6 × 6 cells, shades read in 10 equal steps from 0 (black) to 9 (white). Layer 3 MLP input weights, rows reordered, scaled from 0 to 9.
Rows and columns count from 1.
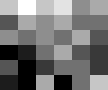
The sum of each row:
42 28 27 16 15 18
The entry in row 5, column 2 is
0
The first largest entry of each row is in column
2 2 5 4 4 6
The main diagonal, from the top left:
7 6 5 6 4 7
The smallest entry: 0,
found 4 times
